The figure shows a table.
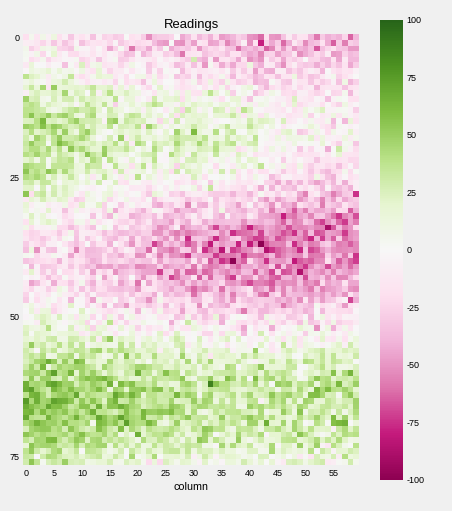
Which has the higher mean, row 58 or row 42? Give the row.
58
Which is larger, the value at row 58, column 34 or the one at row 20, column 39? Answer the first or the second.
the first
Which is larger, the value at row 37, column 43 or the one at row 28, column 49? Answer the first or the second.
the second
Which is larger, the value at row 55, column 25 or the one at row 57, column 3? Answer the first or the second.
the second
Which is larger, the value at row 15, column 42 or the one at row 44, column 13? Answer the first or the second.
the first
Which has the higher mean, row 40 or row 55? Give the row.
55
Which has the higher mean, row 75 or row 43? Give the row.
75
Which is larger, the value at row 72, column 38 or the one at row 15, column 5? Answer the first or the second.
the first
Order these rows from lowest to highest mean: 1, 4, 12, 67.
1, 4, 12, 67
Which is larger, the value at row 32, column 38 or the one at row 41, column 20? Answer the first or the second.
the first
